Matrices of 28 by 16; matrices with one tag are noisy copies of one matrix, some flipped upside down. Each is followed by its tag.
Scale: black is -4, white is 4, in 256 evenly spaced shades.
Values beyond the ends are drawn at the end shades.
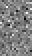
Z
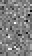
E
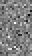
E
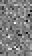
E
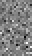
Z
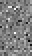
E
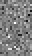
E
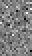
Z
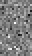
E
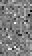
E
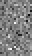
E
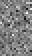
Z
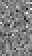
Z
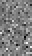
Z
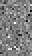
E
